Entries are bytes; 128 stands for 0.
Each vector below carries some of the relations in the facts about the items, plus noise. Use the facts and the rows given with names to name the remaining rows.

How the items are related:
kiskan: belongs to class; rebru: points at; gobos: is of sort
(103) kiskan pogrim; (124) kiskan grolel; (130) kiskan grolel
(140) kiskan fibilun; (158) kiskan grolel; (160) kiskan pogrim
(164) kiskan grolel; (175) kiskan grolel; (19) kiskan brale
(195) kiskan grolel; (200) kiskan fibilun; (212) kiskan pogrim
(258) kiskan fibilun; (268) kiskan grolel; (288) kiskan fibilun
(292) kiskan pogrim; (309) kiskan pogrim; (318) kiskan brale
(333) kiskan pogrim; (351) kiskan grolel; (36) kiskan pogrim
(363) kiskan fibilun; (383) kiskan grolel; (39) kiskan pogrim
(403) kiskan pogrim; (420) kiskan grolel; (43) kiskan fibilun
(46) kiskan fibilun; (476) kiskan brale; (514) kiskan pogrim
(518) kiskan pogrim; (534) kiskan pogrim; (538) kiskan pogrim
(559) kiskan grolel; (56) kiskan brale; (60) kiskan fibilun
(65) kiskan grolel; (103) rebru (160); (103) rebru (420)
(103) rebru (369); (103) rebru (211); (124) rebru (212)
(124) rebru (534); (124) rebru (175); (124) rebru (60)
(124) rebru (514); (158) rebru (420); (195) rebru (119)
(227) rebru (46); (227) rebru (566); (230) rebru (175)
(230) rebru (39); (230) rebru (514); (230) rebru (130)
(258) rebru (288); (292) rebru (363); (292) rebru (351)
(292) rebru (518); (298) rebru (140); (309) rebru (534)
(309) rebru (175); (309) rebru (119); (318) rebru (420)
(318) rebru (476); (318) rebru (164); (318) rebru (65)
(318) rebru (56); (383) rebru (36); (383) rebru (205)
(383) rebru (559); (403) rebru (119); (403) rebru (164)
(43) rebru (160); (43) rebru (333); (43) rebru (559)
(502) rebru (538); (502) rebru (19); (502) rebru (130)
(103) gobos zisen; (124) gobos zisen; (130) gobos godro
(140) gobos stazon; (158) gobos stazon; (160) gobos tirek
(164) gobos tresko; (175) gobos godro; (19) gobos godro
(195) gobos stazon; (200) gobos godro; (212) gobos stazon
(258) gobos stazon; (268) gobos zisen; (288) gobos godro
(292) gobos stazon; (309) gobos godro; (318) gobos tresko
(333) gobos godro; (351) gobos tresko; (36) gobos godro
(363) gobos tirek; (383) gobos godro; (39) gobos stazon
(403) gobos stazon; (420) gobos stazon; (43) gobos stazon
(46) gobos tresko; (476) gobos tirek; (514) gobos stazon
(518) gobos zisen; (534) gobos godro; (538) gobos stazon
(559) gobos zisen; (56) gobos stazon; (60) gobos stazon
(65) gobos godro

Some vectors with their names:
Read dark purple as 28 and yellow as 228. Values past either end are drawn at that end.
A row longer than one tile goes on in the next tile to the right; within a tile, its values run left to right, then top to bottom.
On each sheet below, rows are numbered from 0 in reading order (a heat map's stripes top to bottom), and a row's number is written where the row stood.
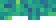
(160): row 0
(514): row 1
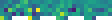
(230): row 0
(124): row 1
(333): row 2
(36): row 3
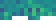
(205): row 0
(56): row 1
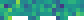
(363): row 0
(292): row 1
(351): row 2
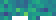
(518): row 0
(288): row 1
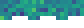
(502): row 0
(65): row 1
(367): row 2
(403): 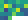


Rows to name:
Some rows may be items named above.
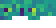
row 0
(119)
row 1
(39)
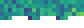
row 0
(43)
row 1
(140)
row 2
(164)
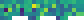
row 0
(119)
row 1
(403)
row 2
(164)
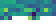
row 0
(200)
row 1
(103)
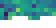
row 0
(318)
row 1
(559)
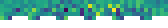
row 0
(175)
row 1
(534)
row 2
(158)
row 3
(195)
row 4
(309)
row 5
(140)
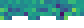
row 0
(383)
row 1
(65)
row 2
(318)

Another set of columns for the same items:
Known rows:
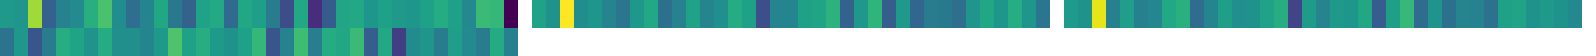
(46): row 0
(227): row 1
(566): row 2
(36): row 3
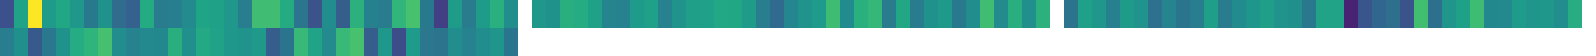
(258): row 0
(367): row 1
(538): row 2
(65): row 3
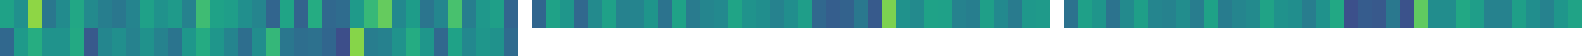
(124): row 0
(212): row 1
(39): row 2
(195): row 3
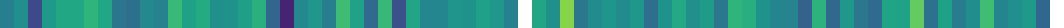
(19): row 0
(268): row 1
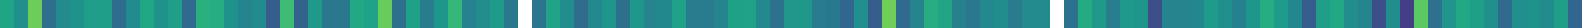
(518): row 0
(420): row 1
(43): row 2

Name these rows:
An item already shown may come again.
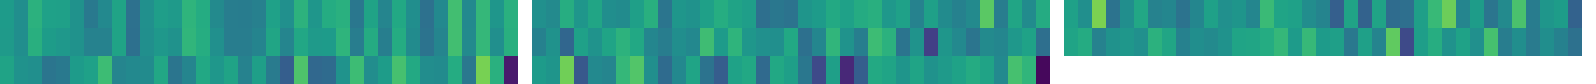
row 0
(230)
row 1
(119)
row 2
(124)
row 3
(230)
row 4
(200)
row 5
(160)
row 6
(318)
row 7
(46)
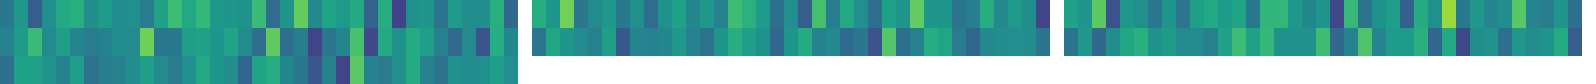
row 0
(383)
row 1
(103)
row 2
(559)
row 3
(140)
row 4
(158)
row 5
(383)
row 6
(292)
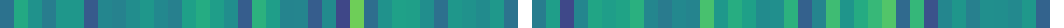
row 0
(43)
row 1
(333)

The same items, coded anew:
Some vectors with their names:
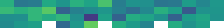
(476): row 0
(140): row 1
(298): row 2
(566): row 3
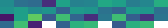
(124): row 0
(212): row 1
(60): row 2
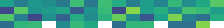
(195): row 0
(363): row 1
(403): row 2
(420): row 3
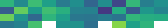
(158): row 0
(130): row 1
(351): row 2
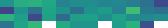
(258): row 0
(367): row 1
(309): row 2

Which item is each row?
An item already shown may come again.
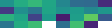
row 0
(258)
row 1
(124)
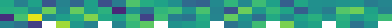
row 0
(103)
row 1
(318)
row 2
(292)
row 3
(119)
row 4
(158)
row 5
(46)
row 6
(65)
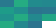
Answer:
(200)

